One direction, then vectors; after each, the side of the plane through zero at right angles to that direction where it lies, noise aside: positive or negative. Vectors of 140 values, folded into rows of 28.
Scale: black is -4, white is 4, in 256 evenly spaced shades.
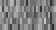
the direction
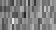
negative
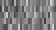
negative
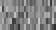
positive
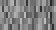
positive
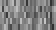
positive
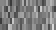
negative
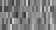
negative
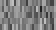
positive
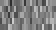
negative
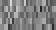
positive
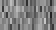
positive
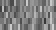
negative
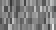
negative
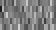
negative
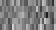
positive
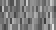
negative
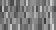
negative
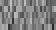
positive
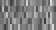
negative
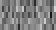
positive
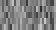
positive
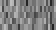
positive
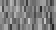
positive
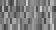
negative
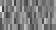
positive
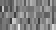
negative
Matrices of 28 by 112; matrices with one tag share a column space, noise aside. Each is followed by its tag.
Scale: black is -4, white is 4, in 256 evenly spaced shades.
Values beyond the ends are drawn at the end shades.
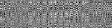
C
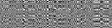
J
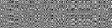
J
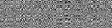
J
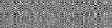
C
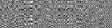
J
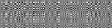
C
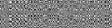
J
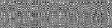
C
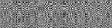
C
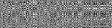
C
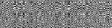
C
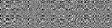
J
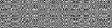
J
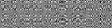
J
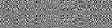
J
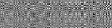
C
